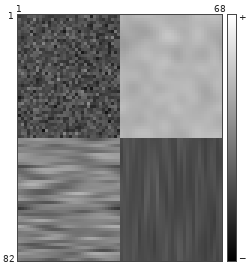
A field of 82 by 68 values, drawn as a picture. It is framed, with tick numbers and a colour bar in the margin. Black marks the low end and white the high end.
The table splits into 2 rows of 2 panels. Panel 1,1: low, fine-grained. Panel 1,2: high, blotchy, faint in contrast. Panel 2,1: middling, streaked across. Panel 2,2: low, streaked downward, faint in contrast.
